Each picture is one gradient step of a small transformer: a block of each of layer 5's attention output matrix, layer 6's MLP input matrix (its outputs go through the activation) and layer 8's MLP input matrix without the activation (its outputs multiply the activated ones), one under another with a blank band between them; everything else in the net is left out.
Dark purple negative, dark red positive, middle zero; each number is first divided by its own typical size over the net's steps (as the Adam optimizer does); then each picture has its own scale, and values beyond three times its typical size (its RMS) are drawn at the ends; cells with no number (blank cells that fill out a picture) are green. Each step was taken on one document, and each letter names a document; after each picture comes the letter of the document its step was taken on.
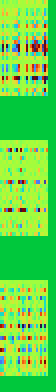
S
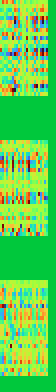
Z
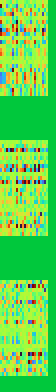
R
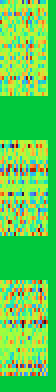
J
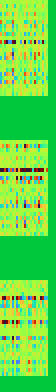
R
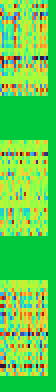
Z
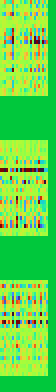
R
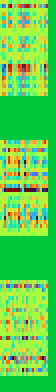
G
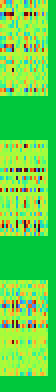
R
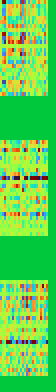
G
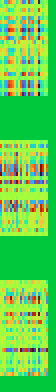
J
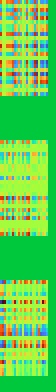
Z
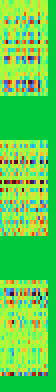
J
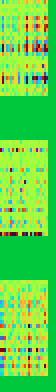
S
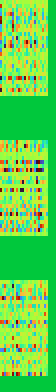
R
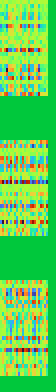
J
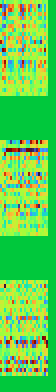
G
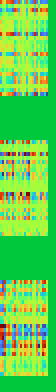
Z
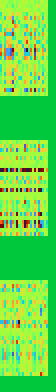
R
